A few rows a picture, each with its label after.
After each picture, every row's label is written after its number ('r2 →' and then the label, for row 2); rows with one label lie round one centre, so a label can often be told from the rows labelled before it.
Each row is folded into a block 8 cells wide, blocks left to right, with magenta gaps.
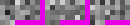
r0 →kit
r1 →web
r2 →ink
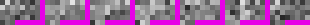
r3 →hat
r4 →ink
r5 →ink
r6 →ink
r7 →web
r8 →kit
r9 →hat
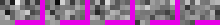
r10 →kit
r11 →kit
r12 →kit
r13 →ink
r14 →web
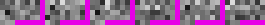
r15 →kit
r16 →web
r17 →kit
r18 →hat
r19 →web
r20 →hat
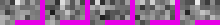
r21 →kit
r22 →kit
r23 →hat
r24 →web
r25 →kit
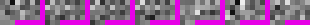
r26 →kit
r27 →hat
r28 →hat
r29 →hat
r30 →ink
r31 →kit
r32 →web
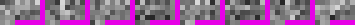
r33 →ink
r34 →kit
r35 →ink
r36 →hat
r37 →ink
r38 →hat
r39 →kit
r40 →ink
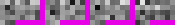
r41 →web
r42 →kit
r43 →web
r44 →hat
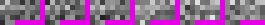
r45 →hat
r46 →hat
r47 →hat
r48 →ink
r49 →web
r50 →web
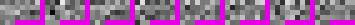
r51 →ink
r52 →kit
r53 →ink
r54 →hat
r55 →web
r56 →web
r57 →kit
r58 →web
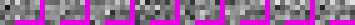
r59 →web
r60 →ink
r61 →ink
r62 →hat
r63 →kit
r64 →ink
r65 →web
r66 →web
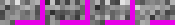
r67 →web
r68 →hat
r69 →web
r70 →ink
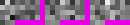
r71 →hat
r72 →kit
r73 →kit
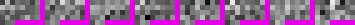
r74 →hat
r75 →web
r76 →ink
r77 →hat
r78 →kit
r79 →hat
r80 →ink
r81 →kit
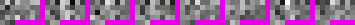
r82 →web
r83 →kit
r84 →kit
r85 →kit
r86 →web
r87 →ink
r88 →kit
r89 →kit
